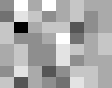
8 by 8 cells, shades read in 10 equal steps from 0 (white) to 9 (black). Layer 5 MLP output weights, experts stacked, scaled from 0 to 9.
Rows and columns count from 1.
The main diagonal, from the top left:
4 1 3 3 1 4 2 3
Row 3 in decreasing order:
9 6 4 3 3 2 2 2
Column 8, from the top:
3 3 3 2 2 3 3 3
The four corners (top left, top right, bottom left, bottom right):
4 3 2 3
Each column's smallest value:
2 0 2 0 0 1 2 2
